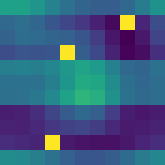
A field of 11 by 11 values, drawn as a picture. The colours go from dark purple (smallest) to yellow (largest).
Average level on the scale: 30%. Roughest part: top right. Lone odd cells: 3, each higher than its neighbours. Stripes: horizontal, repeating 2 times.
